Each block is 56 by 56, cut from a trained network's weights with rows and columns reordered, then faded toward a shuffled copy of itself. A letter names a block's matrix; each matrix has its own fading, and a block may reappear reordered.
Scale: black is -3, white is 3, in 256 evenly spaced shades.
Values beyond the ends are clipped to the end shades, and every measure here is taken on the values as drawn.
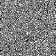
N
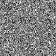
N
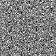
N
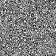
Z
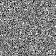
Z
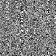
N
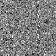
N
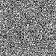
Z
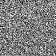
Z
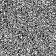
Z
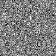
N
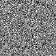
N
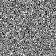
Z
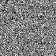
N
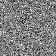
Z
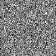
N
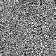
N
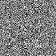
N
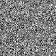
N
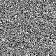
Z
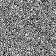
Z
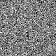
Z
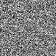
Z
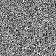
Z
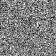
Z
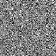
N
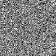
N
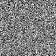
Z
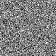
Z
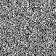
Z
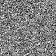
Z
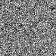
Z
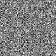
N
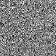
N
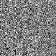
N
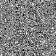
N
